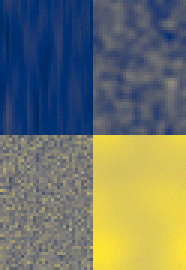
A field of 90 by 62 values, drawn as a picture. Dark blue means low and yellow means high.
The table splits into 2 rows of 2 panels. Panel 1,1: very low, streaked downward, faint in contrast. Panel 1,2: low, blotchy. Panel 2,1: middling, fine-grained. Panel 2,2: very high, smooth, faint in contrast.
